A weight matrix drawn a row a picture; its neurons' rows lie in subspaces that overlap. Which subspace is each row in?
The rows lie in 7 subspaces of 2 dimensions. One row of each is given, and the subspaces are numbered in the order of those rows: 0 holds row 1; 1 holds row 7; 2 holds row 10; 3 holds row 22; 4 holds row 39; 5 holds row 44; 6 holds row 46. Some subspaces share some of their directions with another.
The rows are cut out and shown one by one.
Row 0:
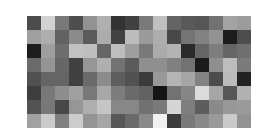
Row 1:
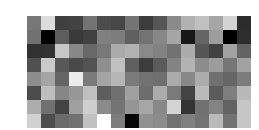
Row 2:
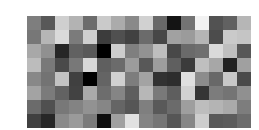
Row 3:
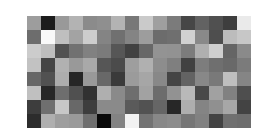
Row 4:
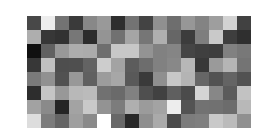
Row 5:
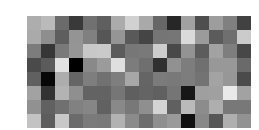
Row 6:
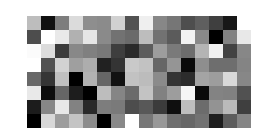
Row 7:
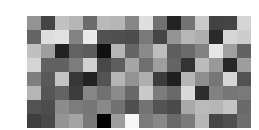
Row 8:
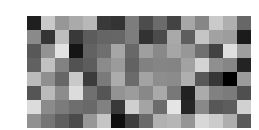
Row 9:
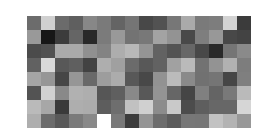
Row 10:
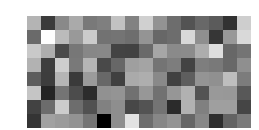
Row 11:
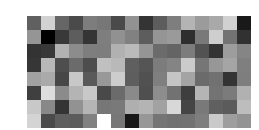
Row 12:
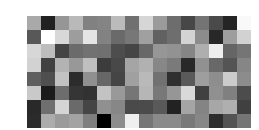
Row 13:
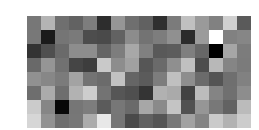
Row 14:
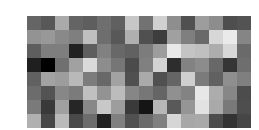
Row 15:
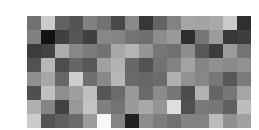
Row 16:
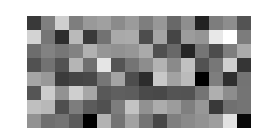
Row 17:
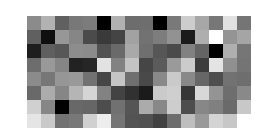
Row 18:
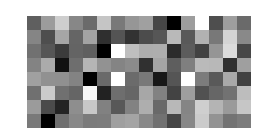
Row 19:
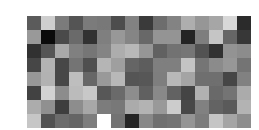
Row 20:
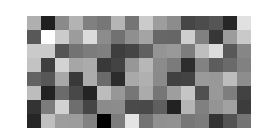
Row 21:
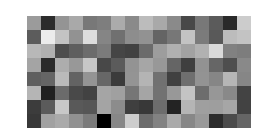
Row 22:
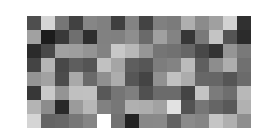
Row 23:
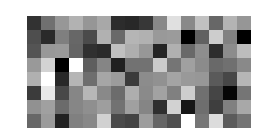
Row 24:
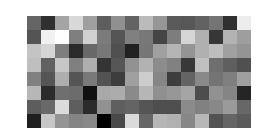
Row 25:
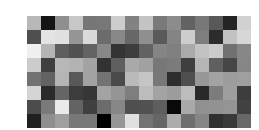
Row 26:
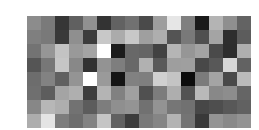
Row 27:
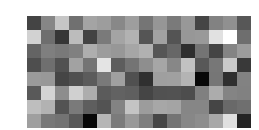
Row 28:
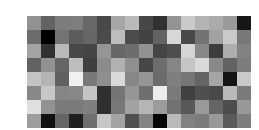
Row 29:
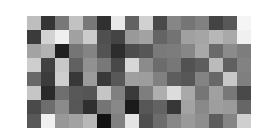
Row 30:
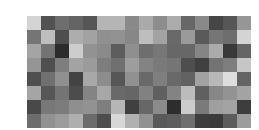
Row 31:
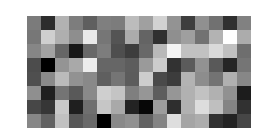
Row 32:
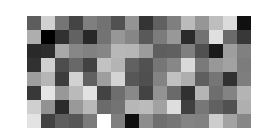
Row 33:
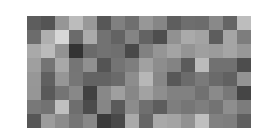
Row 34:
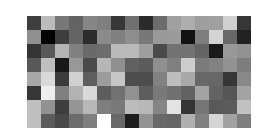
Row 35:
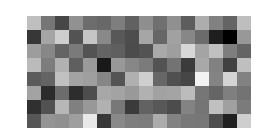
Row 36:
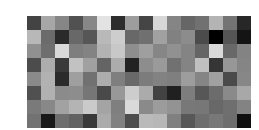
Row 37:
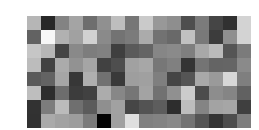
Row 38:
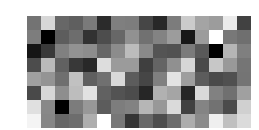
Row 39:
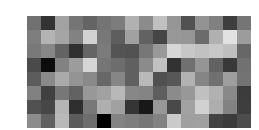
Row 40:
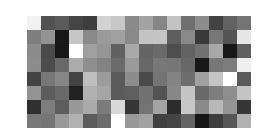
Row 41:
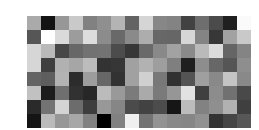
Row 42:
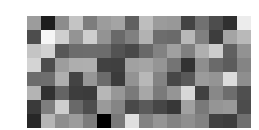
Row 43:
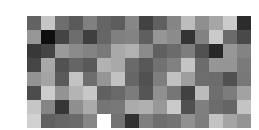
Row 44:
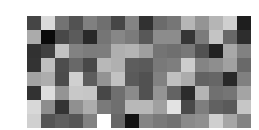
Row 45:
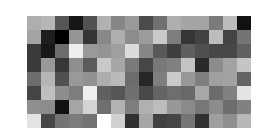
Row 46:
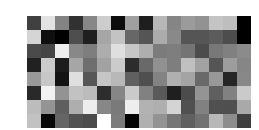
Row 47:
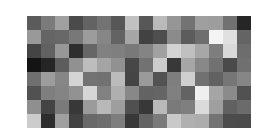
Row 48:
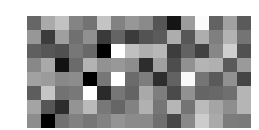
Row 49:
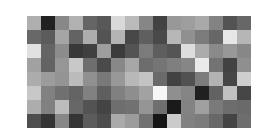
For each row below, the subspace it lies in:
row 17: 6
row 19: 2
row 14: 4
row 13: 6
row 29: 6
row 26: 1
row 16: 0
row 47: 4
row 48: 1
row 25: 3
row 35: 0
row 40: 5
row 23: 2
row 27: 0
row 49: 3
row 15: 0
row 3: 0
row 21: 4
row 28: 3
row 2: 1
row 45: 5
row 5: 2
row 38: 6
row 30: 5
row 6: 4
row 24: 5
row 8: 5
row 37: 5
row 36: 6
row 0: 3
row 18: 1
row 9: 4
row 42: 2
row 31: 4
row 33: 5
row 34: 2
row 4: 3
